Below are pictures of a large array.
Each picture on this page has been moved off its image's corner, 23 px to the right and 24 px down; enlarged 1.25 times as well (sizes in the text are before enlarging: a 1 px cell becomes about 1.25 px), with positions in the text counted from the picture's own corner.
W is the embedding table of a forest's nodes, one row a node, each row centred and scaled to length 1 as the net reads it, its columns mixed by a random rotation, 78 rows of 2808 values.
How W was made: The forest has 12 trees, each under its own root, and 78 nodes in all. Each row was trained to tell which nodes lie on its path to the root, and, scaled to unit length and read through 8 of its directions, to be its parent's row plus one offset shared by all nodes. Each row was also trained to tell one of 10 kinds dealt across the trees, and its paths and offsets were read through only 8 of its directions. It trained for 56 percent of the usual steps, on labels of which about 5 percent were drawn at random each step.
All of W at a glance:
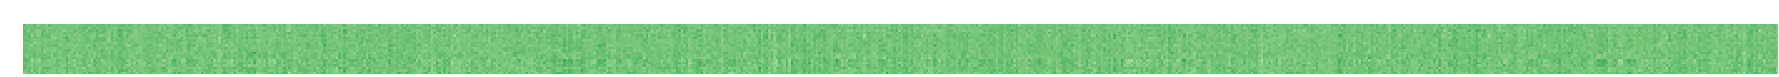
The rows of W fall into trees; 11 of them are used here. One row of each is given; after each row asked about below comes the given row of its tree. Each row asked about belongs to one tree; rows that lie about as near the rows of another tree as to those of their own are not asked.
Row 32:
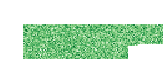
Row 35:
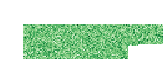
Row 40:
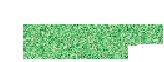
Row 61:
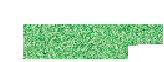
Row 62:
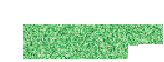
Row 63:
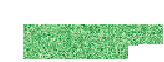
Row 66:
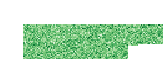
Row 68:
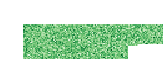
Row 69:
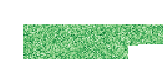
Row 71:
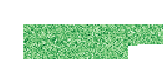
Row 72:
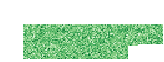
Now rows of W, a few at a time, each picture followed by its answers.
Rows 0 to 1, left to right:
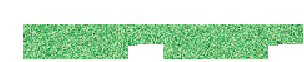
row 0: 71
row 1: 66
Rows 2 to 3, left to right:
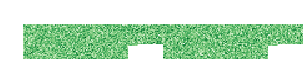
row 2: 72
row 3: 68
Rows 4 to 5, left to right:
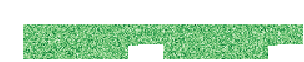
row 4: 35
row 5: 61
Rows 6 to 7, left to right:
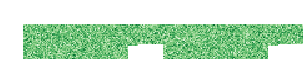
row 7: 66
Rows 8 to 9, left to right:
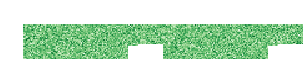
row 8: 68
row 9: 72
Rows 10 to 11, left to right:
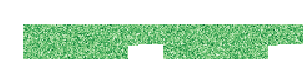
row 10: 62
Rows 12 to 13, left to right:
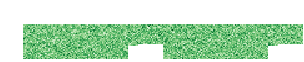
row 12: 66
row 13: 71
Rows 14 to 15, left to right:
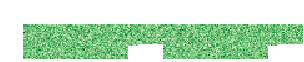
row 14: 68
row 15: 40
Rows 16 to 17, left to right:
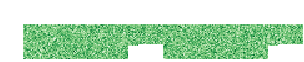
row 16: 63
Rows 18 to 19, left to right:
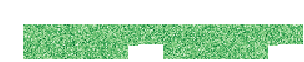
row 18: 62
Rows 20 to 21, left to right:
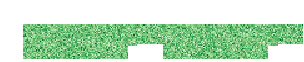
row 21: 32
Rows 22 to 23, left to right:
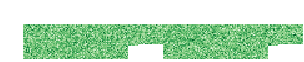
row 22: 62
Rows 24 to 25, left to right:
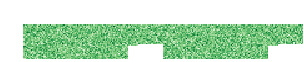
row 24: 68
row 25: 32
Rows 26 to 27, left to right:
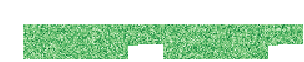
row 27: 66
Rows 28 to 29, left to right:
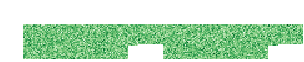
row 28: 68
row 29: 35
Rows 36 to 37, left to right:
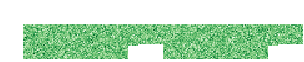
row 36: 35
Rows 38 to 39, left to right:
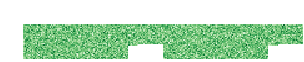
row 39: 66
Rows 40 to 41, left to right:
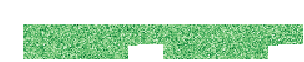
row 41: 35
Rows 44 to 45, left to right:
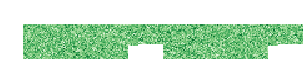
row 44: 32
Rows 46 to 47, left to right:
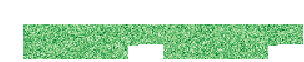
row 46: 69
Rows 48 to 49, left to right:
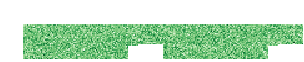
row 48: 35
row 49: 69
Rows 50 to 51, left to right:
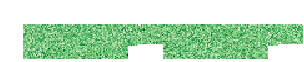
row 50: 61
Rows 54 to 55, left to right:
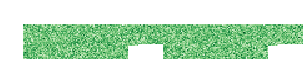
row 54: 62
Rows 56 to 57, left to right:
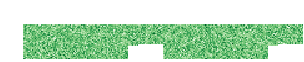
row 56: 63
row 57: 32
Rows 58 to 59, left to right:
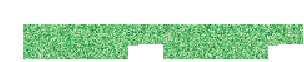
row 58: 63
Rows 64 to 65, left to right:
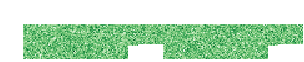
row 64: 63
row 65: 32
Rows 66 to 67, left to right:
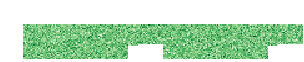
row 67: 40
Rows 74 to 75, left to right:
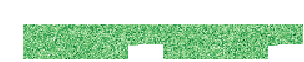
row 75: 68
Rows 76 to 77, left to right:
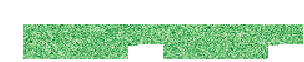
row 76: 71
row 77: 32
